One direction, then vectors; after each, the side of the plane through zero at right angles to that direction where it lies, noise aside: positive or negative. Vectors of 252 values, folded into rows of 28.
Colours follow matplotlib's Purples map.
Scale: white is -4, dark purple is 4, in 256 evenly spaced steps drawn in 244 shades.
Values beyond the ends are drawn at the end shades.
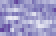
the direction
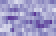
negative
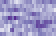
negative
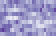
positive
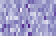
positive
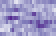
negative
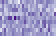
negative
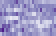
positive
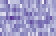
negative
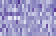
positive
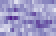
negative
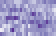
negative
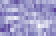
positive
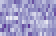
positive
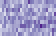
negative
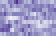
positive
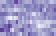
positive
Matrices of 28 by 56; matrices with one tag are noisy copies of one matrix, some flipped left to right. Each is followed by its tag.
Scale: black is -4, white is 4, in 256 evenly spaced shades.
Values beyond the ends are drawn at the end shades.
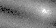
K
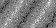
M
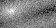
K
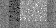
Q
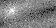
K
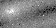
K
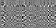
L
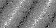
M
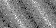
M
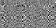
L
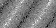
M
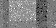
Q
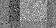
Q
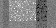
Q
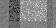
Q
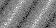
M
